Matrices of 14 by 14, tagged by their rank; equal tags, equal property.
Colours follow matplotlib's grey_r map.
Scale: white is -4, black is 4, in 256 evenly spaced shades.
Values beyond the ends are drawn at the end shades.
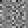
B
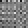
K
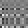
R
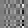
R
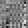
K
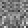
B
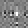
K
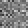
B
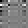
R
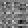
B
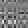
K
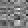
K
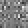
B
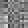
K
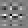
R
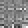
B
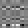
R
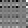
R
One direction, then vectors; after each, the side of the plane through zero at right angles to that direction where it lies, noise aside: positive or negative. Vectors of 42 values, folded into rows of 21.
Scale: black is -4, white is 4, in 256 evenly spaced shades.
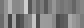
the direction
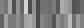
positive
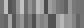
negative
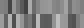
negative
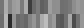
positive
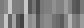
positive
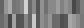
positive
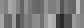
positive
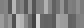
negative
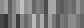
positive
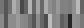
negative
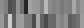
negative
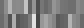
positive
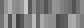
positive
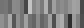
negative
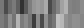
negative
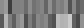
negative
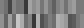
negative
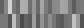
positive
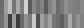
positive
